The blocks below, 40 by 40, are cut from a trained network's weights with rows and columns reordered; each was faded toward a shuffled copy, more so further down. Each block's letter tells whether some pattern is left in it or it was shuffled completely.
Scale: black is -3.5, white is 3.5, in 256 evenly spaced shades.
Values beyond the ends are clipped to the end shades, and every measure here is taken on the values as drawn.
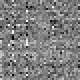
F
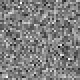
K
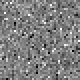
K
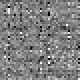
F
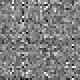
F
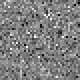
K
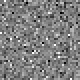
K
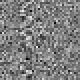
F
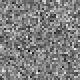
K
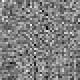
F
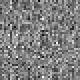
F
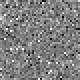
K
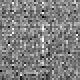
F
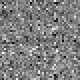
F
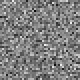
K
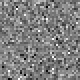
K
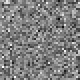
F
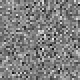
F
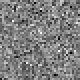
K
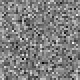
K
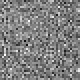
F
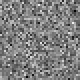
K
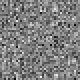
F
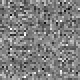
F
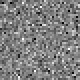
K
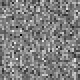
F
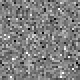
K
